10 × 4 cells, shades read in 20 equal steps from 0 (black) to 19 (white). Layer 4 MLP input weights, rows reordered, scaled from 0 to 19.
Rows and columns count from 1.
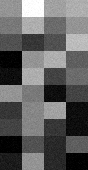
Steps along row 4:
up up down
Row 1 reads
11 19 12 13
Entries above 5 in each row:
4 4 3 3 2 2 2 1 2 1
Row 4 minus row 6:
-11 2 12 2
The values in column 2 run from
4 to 19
